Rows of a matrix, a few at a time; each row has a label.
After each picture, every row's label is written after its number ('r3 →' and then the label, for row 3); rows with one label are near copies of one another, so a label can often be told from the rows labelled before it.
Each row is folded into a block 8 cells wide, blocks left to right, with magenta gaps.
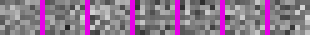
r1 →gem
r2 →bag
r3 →gem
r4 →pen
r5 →pen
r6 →gem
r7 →bag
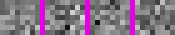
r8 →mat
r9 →bag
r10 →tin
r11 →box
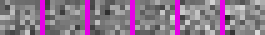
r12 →mat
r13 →pen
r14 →pen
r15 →bag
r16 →gem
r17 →gem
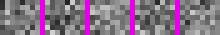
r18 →pen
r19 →box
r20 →gem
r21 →box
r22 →tin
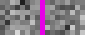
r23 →tin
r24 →bag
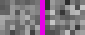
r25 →mat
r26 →pen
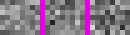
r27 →gem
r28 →tin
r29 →box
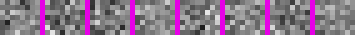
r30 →tin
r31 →box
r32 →pen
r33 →gem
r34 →bag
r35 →gem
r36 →box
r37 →gem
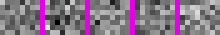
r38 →box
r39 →box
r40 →tin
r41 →pen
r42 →gem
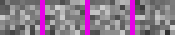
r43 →mat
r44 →gem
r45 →gem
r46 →mat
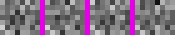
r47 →box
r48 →box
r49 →box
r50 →box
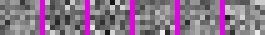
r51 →tin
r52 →box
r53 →box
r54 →mat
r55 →tin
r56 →gem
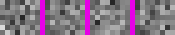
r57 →box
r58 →pen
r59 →tin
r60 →pen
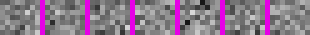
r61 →bag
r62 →tin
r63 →mat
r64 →gem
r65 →tin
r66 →mat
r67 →gem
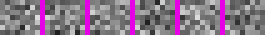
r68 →bag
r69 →mat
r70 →gem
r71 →box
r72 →gem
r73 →box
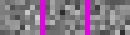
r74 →bag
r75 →pen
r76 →mat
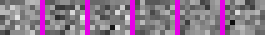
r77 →gem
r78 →bag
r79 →bag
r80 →pen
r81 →tin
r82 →tin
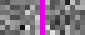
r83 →bag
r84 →box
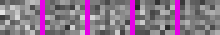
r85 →gem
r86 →bag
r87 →mat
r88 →pen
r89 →pen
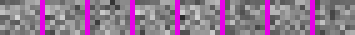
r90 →gem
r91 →gem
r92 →tin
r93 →gem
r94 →gem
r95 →pen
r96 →gem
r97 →pen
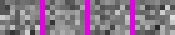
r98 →mat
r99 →tin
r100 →bag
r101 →bag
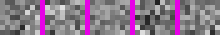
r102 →bag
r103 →gem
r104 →gem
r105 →box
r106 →mat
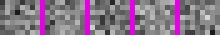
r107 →pen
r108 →tin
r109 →box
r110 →gem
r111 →mat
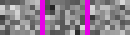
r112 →gem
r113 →mat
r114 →gem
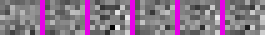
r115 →mat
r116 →pen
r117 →bag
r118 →pen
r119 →bag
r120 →bag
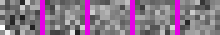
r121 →box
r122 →mat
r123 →gem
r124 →mat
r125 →tin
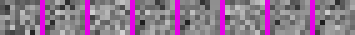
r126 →mat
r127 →tin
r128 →gem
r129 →tin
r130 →tin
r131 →gem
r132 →tin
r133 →tin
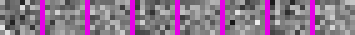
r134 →box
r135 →tin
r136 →gem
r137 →pen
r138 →gem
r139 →tin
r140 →pen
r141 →gem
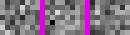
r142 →box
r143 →tin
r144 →pen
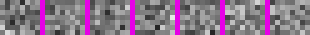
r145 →box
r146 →mat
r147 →pen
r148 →bag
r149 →mat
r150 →gem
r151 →gem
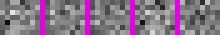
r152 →tin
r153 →pen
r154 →pen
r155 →tin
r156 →box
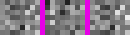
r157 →bag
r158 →pen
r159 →bag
